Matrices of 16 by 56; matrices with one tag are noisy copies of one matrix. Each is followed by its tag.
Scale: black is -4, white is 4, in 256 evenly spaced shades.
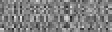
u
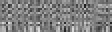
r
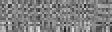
r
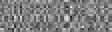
u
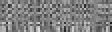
r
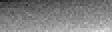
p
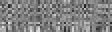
r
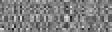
u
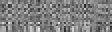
r
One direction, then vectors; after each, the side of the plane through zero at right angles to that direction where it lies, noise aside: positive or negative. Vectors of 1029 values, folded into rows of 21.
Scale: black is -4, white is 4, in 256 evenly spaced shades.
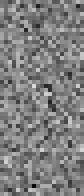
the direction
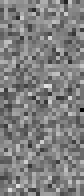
negative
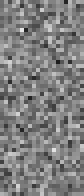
positive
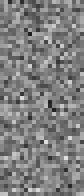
positive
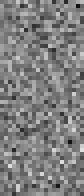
positive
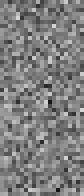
positive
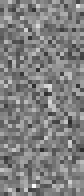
negative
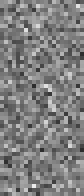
negative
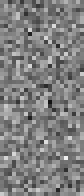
positive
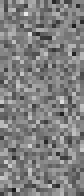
positive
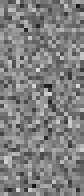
positive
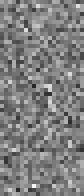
negative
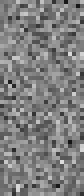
positive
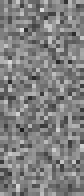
positive
